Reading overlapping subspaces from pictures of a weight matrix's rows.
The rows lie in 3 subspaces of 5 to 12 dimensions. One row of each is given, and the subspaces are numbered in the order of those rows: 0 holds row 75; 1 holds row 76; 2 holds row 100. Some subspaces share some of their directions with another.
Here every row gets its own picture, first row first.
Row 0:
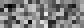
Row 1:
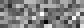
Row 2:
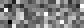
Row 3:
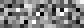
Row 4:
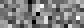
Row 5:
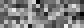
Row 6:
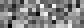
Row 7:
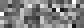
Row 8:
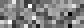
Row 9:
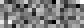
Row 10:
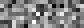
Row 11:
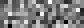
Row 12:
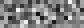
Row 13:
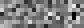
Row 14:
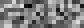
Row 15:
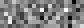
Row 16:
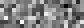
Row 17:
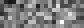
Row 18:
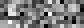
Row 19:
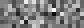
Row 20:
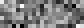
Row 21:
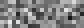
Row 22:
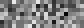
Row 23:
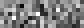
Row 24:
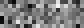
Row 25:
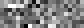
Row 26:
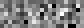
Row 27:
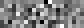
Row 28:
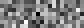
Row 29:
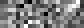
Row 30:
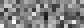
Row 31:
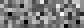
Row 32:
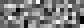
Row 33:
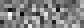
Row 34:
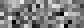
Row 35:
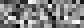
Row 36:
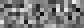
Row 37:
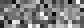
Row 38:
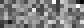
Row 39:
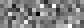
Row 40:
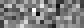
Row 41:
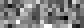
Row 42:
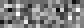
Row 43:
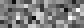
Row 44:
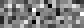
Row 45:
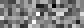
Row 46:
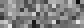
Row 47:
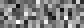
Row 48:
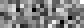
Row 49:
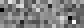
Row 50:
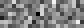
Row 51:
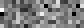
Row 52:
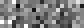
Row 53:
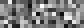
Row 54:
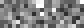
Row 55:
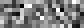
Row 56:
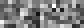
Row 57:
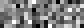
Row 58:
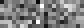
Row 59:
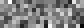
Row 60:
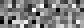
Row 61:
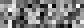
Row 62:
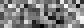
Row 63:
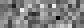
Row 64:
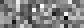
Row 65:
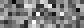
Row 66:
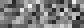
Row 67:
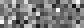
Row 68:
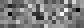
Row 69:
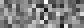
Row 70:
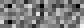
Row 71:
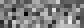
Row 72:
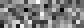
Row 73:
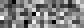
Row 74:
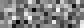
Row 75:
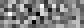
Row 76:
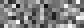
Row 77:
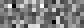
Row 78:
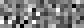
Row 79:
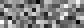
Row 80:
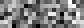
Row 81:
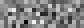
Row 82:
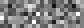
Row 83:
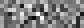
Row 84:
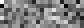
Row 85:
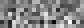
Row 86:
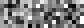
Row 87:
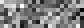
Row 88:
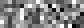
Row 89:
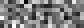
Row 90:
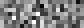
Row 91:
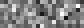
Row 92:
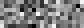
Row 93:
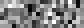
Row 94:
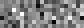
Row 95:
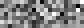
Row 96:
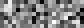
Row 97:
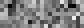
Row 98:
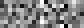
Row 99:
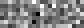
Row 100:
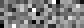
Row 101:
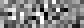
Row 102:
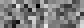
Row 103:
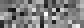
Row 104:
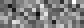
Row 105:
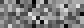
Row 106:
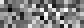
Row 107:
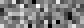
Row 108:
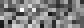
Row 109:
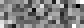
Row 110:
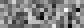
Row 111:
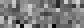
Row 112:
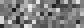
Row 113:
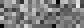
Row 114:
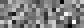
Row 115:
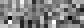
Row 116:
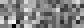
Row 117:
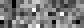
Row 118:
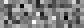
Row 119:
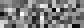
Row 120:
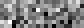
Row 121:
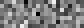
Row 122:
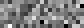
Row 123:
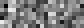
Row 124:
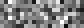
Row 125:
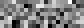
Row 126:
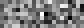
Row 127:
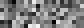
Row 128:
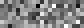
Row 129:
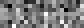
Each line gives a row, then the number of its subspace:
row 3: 0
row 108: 2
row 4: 1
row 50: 0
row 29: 1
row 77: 2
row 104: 0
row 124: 1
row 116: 2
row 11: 1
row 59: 1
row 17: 1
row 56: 0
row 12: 1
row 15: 0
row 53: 1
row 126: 1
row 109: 2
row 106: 0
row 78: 2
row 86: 1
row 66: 0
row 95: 2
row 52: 2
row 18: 1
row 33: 0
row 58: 1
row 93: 1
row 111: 2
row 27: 0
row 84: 1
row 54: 1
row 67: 2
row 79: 1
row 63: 0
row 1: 1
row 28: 2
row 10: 2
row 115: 1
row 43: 0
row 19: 2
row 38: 2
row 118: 1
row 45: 0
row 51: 2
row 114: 1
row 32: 1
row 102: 1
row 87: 1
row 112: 2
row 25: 1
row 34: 1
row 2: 2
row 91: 2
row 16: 1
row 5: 1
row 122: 0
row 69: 0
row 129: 2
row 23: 0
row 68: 0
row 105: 0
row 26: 0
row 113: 2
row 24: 2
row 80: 1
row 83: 0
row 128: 0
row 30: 1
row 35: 1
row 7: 0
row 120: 2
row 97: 1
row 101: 0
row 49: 1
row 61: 0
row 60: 2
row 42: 0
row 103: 0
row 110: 0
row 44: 2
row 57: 1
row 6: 0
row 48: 1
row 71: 1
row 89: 1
